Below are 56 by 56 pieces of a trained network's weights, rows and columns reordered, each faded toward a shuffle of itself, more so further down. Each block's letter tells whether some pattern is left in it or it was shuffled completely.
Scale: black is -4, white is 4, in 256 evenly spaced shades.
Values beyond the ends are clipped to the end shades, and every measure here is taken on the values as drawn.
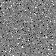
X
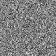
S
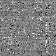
S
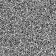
X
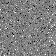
X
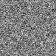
S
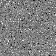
X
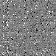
S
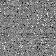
S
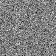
X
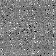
S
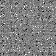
S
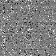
S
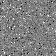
X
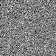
S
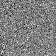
X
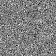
S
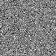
S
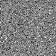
S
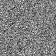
X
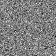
S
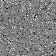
X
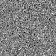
S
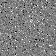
X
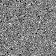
X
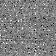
S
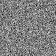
X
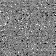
S
